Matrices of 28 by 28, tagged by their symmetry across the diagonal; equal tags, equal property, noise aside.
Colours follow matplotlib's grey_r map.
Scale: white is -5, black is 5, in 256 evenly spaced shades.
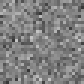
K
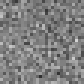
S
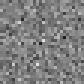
S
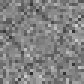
K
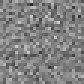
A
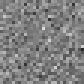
A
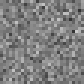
A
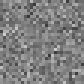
S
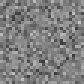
K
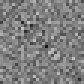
K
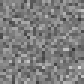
A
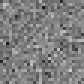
K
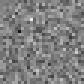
S
